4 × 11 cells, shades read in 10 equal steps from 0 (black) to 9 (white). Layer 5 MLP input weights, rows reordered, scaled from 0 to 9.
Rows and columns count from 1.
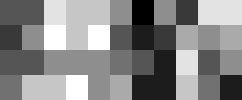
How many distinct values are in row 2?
7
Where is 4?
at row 3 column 6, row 4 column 1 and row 4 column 10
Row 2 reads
2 5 9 7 9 3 1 2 6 5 6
